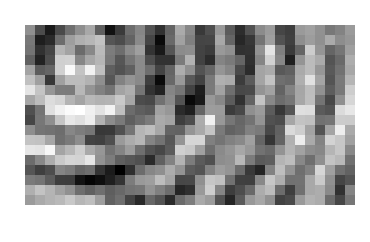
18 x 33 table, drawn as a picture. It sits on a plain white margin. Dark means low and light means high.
Odd rows or columns: none. Mirror symmetry: none. Rings: centred on the top left. Slope: none. Ninth with the highest average: middle left. Average level on the scale: 50%.
